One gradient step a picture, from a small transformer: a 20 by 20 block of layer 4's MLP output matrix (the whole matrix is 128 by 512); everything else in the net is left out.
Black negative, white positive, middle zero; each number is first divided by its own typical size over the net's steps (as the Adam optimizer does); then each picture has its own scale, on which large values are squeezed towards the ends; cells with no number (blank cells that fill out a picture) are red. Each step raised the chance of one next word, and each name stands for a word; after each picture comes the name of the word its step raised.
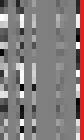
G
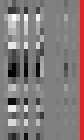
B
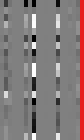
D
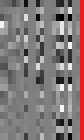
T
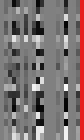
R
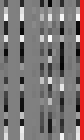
R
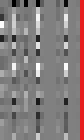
D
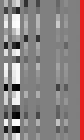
G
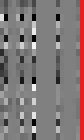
T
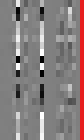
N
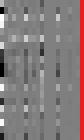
B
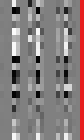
N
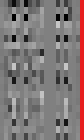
T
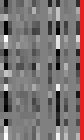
R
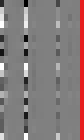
D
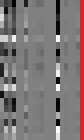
R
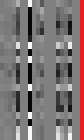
R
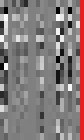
N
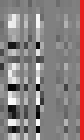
G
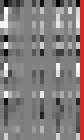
D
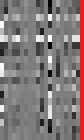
B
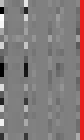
B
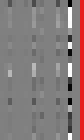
D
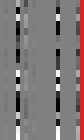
R
